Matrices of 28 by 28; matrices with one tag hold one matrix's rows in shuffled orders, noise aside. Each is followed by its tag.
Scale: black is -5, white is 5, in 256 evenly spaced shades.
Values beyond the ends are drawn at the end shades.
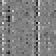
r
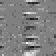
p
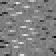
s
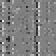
r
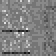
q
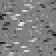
s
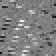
s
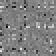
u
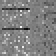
q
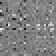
u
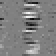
p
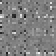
u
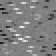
s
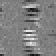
p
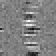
p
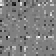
u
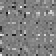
u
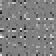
u
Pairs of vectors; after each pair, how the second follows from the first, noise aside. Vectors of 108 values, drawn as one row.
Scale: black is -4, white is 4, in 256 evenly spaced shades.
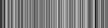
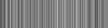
shrunk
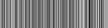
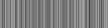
shrunk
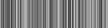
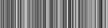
copied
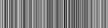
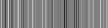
partly zeroed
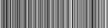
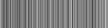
shrunk
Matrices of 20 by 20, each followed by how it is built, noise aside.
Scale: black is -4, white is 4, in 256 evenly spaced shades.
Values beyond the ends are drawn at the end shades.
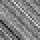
Toeplitz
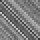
Toeplitz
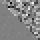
upper triangular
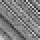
Toeplitz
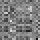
low rank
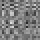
low rank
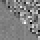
upper triangular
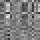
low rank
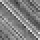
Toeplitz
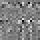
low rank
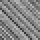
Toeplitz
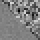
upper triangular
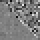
upper triangular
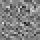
low rank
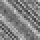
Toeplitz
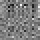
low rank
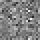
low rank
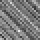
Toeplitz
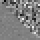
upper triangular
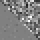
upper triangular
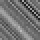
Toeplitz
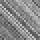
Toeplitz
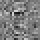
low rank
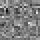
low rank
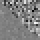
upper triangular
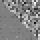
upper triangular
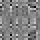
low rank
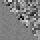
upper triangular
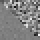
upper triangular
